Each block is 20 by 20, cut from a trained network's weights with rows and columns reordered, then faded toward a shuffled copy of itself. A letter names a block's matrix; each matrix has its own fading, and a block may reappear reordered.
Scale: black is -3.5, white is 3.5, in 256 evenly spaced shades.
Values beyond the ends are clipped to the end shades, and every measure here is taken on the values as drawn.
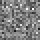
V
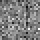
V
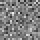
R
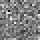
V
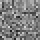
R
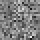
R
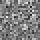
R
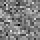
R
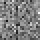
V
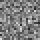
R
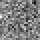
V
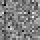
V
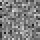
V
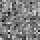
R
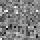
V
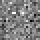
V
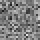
R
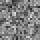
R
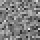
R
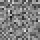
R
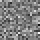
R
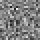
R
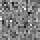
V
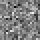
V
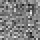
R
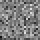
R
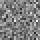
R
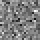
V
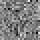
V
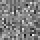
V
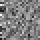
R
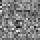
R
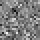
R
